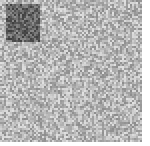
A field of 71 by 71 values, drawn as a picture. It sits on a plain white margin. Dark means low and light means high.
Neither half mirrors the other. In the top left lies a patch that is lower than the rest. No regular stripes run through it. The top left is the ninth with the lowest average. On average the colour sits 70% of the way up the scale.
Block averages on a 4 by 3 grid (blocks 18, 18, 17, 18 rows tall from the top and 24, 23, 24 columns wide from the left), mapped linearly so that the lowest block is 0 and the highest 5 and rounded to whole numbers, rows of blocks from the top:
055 | 455 | 555 | 555
